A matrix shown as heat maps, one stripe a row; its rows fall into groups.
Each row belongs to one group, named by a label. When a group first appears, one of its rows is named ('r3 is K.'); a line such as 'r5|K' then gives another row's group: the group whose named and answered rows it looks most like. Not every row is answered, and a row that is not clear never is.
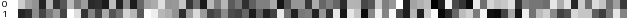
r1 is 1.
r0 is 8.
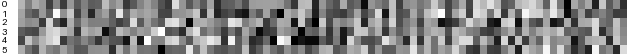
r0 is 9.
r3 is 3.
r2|1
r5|3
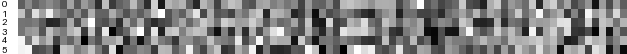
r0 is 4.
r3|4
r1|9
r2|4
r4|9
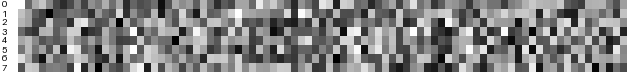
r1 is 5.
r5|1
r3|1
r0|9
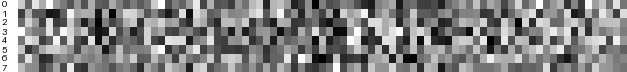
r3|8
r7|1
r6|5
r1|4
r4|1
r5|3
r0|9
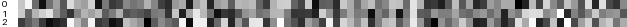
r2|4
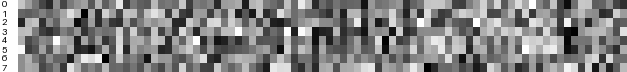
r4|3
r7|4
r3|5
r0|5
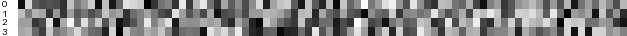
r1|9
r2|8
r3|8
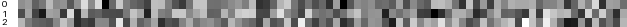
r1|4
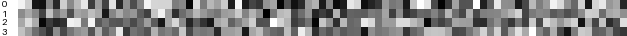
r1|5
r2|4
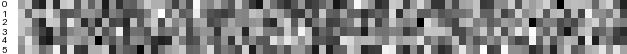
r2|1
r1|9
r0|8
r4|4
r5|1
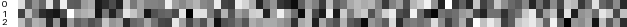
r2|9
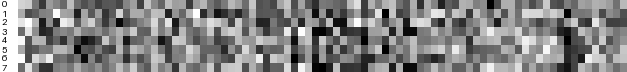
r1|3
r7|5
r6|9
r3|5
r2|8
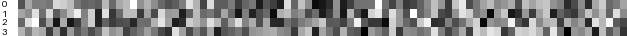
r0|3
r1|1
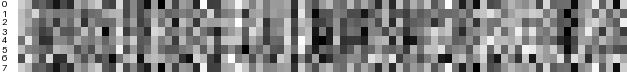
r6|1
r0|5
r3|5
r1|9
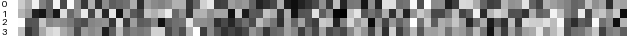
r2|3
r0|1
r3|3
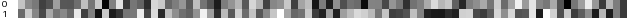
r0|5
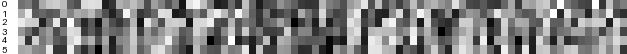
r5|1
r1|8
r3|1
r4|1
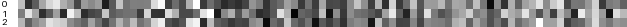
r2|3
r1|1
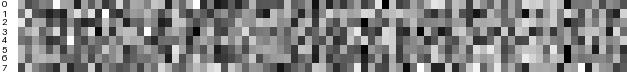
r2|9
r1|4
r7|8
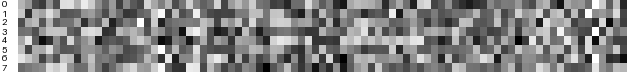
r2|4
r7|3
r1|9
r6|8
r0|8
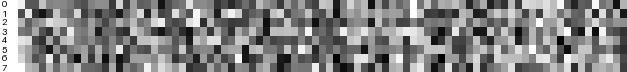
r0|3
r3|4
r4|8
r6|8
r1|4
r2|3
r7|8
